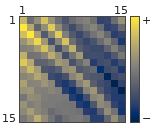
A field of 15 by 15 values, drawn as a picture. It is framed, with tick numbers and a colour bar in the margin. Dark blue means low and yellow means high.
Values rise toward the left. The bottom left is the smoothest part. The ninth with the highest average is the top left.
